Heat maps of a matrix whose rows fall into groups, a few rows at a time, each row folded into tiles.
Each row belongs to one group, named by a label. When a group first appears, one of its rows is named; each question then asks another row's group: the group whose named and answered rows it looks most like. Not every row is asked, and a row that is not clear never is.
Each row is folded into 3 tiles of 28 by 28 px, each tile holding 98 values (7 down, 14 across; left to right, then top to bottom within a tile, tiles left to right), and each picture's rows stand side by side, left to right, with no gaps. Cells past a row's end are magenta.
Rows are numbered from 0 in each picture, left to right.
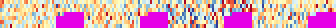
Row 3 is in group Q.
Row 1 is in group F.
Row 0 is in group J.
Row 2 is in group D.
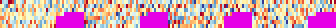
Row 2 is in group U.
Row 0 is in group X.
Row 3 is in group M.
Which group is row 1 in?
J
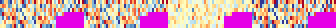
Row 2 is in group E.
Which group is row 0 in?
M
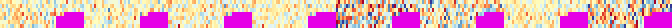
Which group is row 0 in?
F
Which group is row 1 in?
E
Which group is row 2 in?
J
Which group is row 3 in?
J
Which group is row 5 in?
Q
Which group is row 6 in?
F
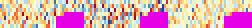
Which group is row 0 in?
F
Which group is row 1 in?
E
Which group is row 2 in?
E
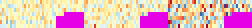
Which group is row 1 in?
J
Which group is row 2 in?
J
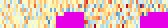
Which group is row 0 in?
Q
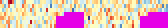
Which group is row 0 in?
X
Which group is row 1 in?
F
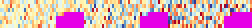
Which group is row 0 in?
E
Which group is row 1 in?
Q
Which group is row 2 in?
U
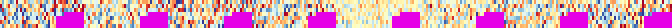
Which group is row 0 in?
D
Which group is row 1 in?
D
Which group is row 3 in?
U
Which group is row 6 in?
U
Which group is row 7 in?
D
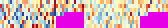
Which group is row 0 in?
D
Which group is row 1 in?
D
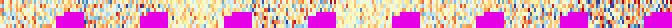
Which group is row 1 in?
U
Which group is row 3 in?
M
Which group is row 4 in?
E
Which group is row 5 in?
X
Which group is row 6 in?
Q
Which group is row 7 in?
M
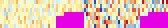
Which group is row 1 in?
M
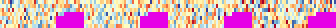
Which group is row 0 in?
Q
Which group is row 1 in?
D
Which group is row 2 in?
Q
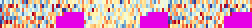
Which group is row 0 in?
U
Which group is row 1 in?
Q
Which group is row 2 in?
U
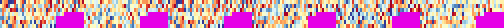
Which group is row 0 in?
M
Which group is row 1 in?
D
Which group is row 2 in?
M
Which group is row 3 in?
U
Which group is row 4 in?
D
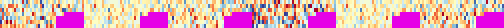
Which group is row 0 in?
U
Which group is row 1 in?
E
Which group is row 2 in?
F
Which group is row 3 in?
J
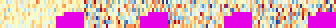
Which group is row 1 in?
X
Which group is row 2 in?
U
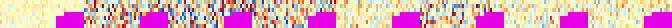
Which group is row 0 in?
J
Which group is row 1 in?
E
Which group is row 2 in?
D
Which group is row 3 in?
M
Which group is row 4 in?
X
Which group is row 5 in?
U
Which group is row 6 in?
Q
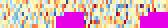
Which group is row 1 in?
U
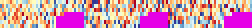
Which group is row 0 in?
F
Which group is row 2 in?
J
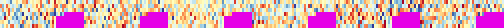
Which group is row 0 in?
D
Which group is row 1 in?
E
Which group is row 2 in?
F
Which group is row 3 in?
U
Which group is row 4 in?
F
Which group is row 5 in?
J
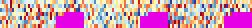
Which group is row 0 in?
E
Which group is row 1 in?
D
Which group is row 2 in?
U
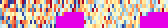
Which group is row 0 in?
M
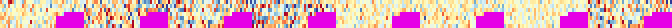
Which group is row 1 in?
F
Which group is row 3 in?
U
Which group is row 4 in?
E
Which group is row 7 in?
X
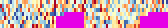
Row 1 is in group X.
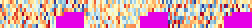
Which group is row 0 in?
F
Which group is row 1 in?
X
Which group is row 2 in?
U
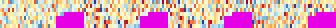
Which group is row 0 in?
Q
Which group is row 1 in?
M
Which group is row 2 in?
M
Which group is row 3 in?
U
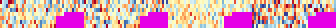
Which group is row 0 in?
X
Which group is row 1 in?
X
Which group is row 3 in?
J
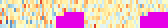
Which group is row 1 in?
J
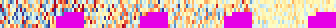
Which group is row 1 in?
E
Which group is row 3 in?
J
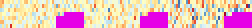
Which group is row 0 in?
J
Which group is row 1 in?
E
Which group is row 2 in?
Q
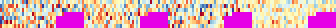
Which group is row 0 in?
U
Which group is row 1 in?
F
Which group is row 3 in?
Q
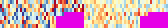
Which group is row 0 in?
D
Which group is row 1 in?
F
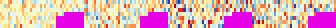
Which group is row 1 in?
X
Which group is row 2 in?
M
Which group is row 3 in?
U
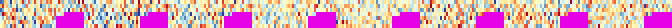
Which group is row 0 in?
M
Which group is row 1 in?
D
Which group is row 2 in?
D
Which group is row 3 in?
D
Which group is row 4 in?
U
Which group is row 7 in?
J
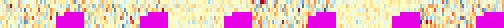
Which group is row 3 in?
X
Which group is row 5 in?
U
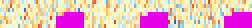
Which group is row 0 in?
E
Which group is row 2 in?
J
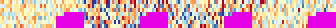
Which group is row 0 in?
X
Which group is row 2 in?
D
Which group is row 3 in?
X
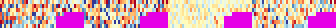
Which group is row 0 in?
J
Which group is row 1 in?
M
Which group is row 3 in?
M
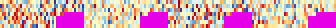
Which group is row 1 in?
E
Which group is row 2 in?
E
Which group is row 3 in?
U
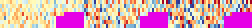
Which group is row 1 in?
M
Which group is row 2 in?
M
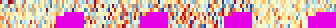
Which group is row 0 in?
X
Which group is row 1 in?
E
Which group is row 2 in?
F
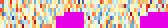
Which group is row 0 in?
X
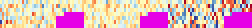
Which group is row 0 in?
U
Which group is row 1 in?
X
